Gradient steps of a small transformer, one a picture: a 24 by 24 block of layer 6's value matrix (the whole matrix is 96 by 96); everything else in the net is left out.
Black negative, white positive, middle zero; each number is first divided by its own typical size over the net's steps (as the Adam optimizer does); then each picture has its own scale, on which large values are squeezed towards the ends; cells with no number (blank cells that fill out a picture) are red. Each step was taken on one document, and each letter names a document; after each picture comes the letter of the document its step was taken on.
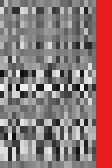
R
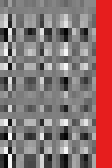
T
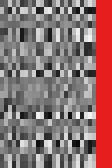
R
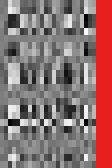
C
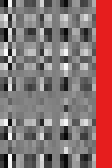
T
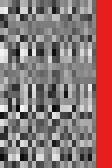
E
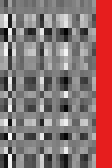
T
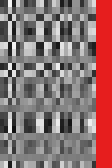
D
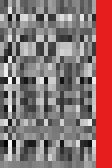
D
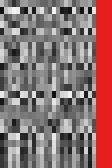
E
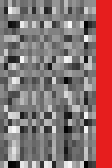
C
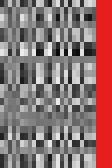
R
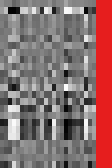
C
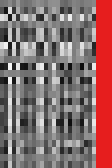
D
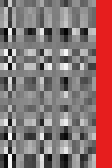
T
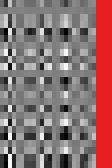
T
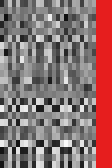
E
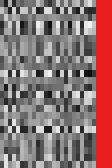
R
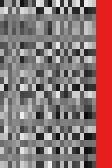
R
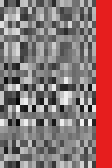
E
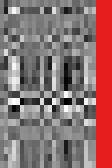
C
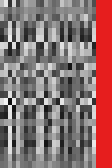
D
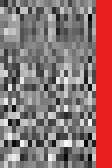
E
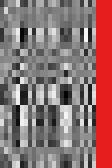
E
